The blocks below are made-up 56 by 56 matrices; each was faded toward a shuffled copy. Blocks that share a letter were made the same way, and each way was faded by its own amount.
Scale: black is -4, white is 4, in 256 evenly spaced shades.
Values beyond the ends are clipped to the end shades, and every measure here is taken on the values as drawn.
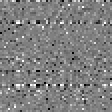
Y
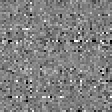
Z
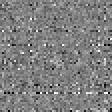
Z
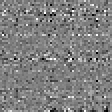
Z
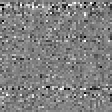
Z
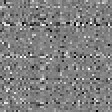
Y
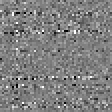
Z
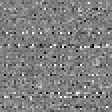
Z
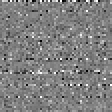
Z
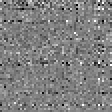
Z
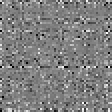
Y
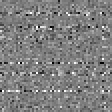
Z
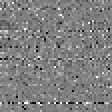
Y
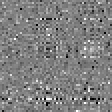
Y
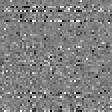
Y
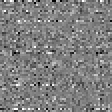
Z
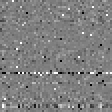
Y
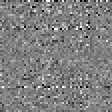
Z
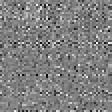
Y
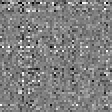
Z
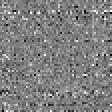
Z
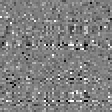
Y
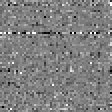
Z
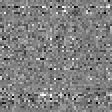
Z
